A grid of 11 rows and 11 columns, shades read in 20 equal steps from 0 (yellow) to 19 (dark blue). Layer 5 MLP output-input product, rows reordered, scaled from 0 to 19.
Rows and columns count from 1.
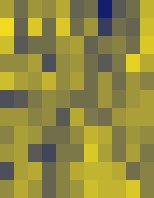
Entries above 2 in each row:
11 8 10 10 11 11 11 11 10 11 10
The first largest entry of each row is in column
8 8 2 4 7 1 5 4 4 1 4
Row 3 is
3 13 11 11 7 6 12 10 9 11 2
